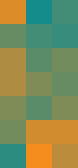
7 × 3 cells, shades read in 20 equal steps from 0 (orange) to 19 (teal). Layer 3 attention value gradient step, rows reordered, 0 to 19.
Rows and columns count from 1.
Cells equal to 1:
0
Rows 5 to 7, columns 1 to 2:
10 13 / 11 3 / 17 0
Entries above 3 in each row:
2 3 3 3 3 1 2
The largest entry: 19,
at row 1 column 2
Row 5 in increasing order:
10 10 13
